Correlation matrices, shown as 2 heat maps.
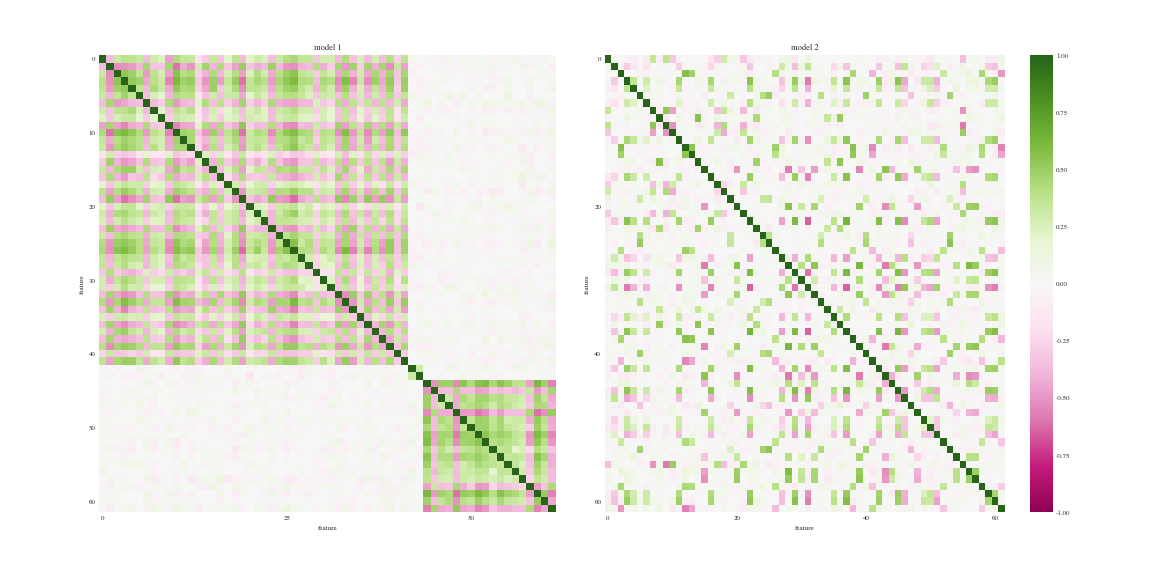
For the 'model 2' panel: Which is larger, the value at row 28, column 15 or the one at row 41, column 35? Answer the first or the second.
the second
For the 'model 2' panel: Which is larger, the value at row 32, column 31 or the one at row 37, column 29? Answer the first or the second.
the second
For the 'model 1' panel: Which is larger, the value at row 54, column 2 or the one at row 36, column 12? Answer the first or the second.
the first
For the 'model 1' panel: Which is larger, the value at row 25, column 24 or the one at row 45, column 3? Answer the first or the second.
the first
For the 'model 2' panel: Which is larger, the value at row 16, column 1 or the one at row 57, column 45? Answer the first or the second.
the second
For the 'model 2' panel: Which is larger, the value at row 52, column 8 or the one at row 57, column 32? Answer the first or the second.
the second
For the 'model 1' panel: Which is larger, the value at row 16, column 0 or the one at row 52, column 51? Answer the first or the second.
the second
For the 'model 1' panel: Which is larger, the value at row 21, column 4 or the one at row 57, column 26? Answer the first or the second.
the first
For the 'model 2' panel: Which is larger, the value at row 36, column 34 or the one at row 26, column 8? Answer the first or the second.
the first
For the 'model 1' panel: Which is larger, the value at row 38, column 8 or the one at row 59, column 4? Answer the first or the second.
the second
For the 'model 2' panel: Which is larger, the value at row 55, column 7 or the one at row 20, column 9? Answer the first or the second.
the second
